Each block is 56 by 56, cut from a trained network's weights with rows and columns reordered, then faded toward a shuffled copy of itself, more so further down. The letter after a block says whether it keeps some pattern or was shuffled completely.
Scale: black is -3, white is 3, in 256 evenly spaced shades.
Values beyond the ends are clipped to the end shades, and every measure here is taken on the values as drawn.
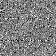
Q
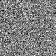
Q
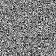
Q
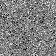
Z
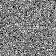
Z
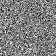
Z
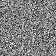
Z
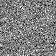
Z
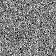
Z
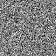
Z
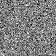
Z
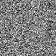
Q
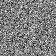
Z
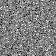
Z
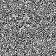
Q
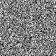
Q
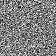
Z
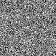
Q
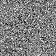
Z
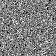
Z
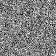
Q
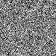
Z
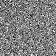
Z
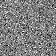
Z
